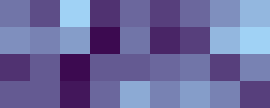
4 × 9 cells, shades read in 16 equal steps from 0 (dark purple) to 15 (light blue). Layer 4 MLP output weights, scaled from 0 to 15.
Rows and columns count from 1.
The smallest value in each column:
3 5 0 0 6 2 4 4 4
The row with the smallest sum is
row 3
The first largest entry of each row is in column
3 9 9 5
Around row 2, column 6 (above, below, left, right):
4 7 8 4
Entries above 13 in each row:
1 1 0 0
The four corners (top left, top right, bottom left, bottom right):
8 13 6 4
